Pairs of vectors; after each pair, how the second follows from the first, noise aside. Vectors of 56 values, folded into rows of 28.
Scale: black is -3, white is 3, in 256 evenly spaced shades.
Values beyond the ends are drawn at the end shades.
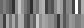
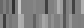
partly zeroed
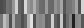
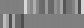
partly zeroed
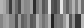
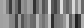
copied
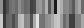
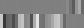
partly zeroed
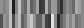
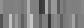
partly zeroed
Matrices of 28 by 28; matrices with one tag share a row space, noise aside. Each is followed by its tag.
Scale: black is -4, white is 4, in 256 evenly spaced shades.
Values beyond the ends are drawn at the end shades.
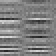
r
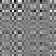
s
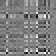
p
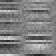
r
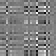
p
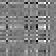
p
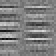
r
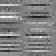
r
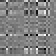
p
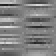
r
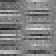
r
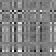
s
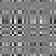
s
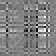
p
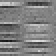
r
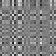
s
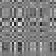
s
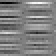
r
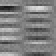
r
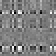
s
